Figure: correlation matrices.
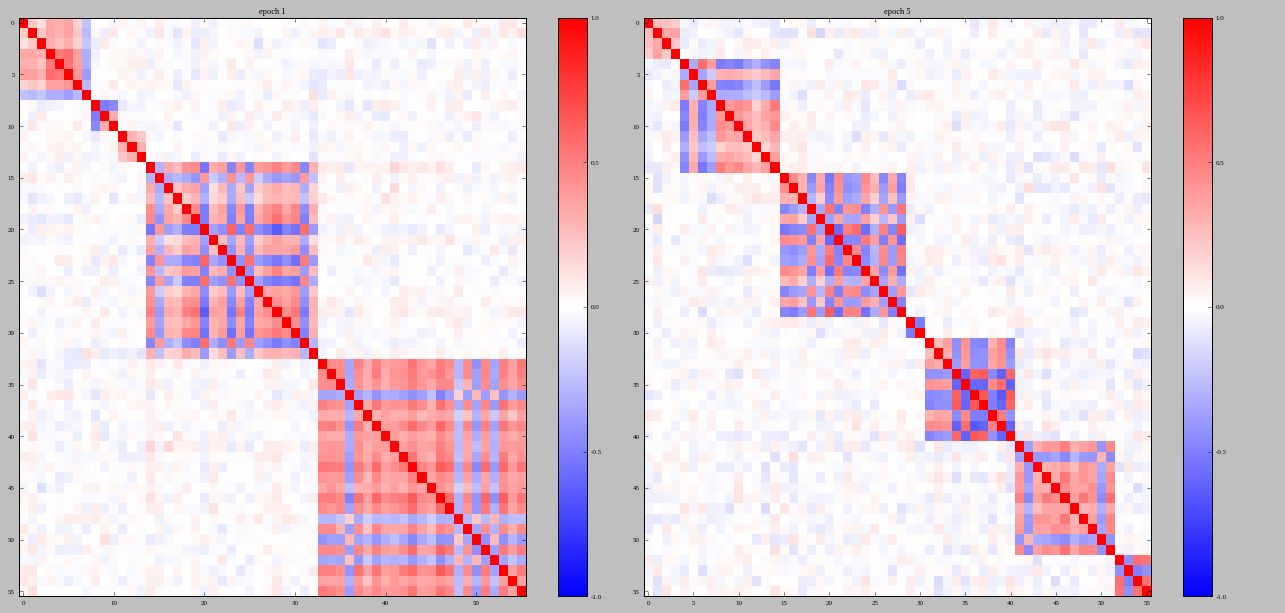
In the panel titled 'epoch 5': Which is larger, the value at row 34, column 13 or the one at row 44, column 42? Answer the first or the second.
the first
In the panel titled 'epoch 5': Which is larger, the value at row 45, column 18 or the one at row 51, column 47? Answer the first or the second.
the second
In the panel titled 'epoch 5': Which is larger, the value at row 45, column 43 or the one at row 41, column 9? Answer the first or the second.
the first
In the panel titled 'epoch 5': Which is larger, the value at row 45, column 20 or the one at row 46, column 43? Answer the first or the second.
the second
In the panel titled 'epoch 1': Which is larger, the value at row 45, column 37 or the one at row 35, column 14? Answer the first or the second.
the first
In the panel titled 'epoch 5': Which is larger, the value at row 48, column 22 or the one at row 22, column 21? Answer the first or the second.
the first
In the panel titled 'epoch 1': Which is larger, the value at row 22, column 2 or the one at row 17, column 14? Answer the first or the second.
the second
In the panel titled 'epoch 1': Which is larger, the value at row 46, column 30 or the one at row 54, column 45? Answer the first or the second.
the second
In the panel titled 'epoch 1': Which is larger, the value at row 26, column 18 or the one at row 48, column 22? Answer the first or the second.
the first
